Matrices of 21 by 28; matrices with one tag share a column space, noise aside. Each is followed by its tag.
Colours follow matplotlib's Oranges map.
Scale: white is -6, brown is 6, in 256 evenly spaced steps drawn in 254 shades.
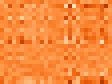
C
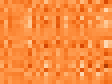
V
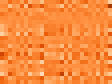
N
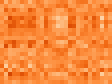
V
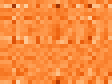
C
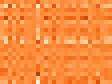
C
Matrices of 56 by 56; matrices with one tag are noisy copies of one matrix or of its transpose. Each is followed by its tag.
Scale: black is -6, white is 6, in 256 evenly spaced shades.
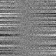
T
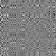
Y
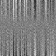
T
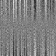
T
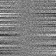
T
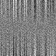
T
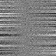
T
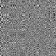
Y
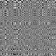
Y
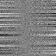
T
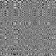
Y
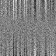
T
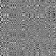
Y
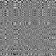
Y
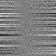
T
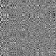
Y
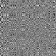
Y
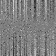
T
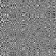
Y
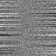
T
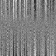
T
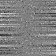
T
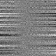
T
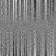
T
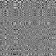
Y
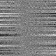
T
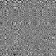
Y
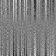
T
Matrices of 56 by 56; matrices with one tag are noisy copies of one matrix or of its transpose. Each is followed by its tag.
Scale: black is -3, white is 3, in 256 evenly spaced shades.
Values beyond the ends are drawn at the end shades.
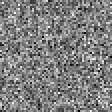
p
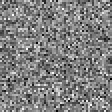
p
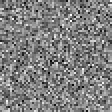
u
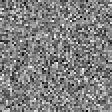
u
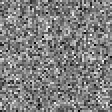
p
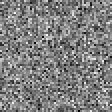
p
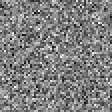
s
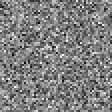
s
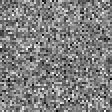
p
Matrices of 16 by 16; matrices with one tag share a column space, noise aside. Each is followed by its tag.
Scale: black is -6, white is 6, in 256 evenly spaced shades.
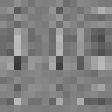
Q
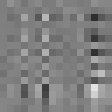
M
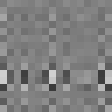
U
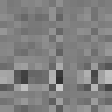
U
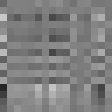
M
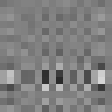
U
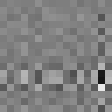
U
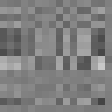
Q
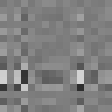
U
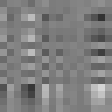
M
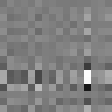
U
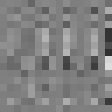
Q
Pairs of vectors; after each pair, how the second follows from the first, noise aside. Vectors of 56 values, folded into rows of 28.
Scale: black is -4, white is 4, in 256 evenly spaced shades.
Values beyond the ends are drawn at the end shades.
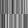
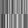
copied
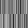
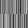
copied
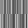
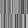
sign-scrambled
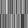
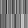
sign-scrambled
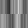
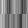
wrapped around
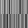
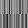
copied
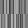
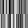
scaled up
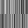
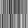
wrapped around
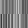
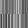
copied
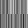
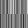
copied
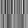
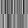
copied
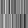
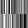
scaled up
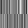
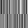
copied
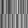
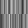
wrapped around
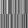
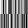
scaled up
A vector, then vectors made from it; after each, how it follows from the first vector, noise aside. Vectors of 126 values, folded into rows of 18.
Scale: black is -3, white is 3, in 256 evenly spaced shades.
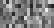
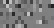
partly zeroed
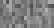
shrunk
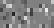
partly zeroed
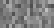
shrunk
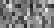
copied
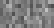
shrunk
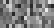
copied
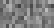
shrunk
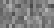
shrunk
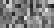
copied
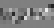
partly zeroed
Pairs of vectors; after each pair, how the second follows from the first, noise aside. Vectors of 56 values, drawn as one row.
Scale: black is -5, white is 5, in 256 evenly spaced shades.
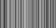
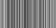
negated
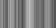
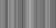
shrunk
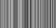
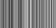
negated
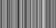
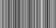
shuffled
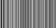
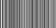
negated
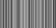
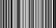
scaled up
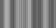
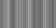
shrunk
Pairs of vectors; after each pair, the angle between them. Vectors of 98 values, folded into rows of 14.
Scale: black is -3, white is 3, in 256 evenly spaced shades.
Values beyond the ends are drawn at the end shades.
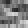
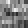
nearly opposite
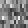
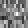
partly opposed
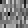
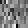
partly aligned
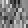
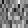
orthogonal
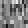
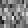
orthogonal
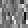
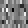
partly opposed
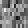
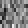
partly opposed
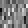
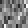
partly aligned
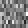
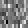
partly opposed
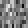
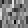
orthogonal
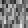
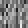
partly aligned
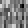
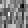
nearly parallel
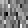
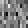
nearly parallel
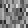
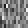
partly aligned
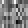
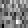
partly opposed
